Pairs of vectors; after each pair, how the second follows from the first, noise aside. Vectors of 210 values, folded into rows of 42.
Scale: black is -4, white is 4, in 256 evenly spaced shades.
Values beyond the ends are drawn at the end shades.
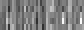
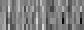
negated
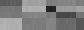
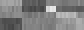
negated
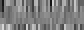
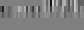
partly zeroed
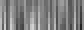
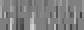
partly zeroed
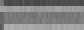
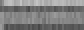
negated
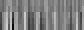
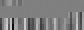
partly zeroed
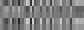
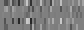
partly zeroed
